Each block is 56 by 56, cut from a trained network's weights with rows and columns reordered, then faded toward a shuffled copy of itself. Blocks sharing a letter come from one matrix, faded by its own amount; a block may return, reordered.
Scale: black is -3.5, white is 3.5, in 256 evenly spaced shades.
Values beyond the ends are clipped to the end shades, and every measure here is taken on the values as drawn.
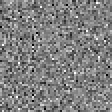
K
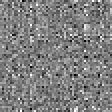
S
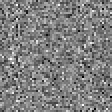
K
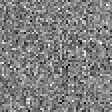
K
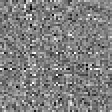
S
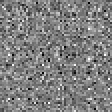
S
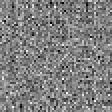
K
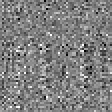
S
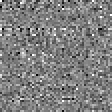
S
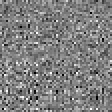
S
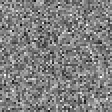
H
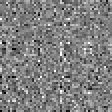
S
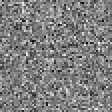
K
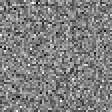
H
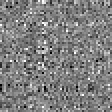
S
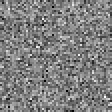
H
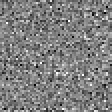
K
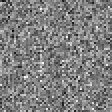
H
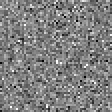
K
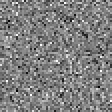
K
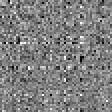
S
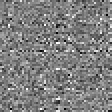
S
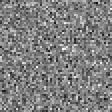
H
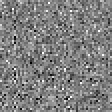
K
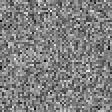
H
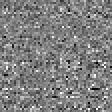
S
